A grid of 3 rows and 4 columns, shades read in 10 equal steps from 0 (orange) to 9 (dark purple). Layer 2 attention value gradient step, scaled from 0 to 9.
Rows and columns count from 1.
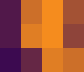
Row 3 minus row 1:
1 5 1 -2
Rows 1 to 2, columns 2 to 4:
2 0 4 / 1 0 5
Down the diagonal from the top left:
8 1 1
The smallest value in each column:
8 1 0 2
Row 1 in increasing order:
0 2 4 8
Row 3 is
9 7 1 2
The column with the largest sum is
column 1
